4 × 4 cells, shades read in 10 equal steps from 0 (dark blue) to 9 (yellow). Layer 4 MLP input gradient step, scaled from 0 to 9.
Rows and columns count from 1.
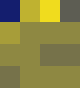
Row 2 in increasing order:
5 5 5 6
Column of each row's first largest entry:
3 1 1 2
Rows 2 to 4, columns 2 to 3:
5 5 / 5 4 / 5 5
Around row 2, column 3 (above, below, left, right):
9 4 5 5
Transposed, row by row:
0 6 5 4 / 7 5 5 5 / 9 5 4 5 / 3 5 4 5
